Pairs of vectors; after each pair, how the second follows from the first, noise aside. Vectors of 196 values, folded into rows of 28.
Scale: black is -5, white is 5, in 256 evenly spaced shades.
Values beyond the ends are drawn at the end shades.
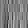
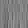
shrunk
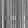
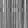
reversed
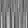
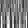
scaled up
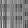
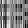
scaled up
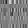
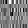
scaled up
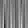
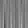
shrunk
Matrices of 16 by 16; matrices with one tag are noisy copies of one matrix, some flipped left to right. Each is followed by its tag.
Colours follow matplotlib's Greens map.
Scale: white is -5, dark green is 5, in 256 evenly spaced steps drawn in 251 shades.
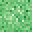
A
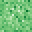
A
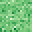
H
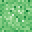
A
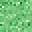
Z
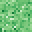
H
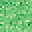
Z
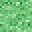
Z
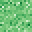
Z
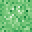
A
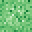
A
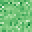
Z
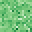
H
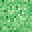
A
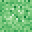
A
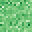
Z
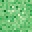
A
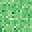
H
